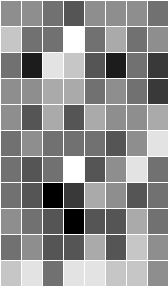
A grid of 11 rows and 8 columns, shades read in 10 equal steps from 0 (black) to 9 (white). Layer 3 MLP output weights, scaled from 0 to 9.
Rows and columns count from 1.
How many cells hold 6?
9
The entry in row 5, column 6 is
5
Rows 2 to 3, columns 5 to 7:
4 6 4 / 3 1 4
